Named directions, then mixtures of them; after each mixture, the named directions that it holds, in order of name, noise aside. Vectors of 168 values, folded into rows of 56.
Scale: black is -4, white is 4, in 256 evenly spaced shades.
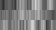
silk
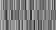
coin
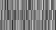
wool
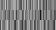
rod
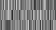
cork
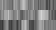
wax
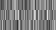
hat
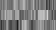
hat, wax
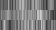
cork, silk, wax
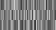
cork, hat, rod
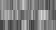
wax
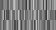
hat, rod, wool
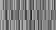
coin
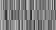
coin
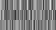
coin, wool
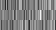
rod, wool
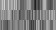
cork, silk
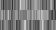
coin, silk, wax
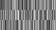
hat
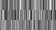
coin, silk, wool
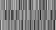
coin, rod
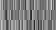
coin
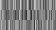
coin, cork, wool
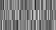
cork, hat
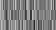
coin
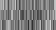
cork, silk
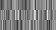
hat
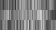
cork, silk, wax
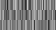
coin, hat, wool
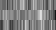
silk, wax, wool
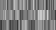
hat, wax, wool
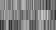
rod, wax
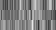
coin, silk, wool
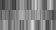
silk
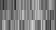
cork, silk
